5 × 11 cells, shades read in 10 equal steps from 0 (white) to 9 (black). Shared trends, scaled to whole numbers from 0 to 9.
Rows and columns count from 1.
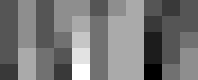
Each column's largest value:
7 4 6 7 4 6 4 3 9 7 6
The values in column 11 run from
4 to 6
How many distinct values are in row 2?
5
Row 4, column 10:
6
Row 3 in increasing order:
2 3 3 4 5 5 5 6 6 6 8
